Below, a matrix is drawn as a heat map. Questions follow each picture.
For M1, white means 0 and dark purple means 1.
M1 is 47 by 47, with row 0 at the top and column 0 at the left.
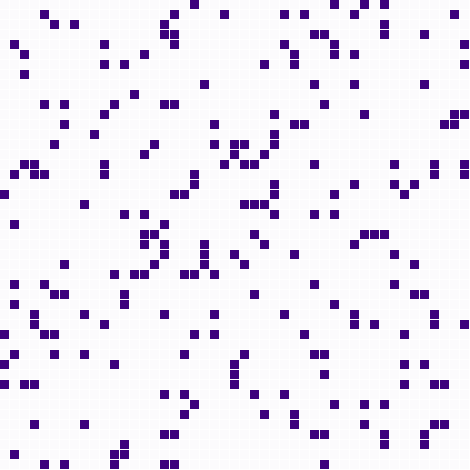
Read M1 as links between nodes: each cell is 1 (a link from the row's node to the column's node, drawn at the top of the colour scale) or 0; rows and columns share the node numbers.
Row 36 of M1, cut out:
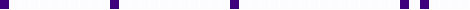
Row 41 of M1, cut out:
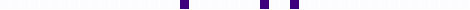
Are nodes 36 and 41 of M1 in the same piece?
yes
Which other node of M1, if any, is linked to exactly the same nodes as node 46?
node 10
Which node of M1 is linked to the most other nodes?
node 16
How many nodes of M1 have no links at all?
1
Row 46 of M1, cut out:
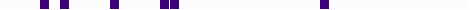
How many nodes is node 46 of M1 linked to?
6
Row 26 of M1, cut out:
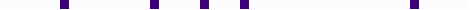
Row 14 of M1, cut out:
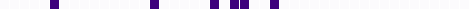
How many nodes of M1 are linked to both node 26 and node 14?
2
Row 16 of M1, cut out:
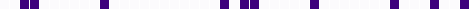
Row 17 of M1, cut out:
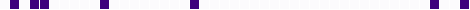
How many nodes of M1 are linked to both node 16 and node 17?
4
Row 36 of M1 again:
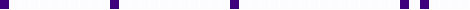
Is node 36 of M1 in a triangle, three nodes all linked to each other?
no
